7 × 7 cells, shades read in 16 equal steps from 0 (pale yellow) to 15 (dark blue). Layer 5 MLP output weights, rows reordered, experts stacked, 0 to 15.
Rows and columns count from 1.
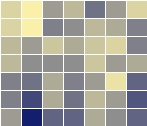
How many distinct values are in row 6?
7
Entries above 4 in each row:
3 4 3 5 6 6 7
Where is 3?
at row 3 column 3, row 3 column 5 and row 4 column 5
